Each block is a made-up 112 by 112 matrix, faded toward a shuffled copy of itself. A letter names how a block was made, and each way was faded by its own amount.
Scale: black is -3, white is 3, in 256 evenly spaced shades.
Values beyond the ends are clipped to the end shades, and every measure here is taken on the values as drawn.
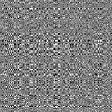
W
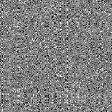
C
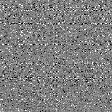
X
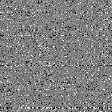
X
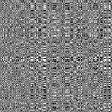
W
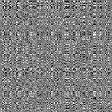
W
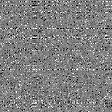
X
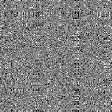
C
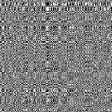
W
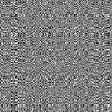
W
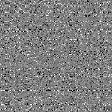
X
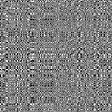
W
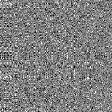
C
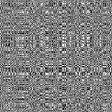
W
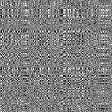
W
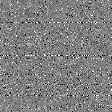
X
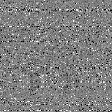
X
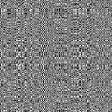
W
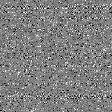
X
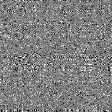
X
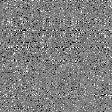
X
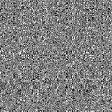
C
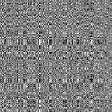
W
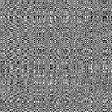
W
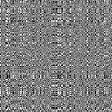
W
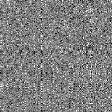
C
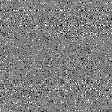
X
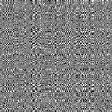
W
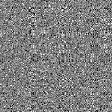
C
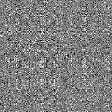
C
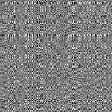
W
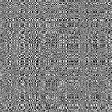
W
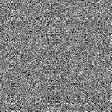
C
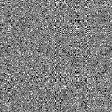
C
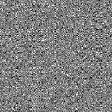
C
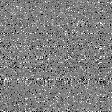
X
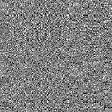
C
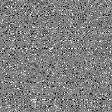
X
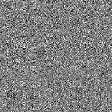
C
